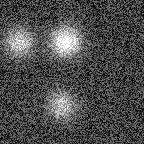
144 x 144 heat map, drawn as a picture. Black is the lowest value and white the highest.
There are three bumps. Overall the values sit about 30% of the way up the scale. Neither half mirrors the other. The top middle is the ninth with the highest average.
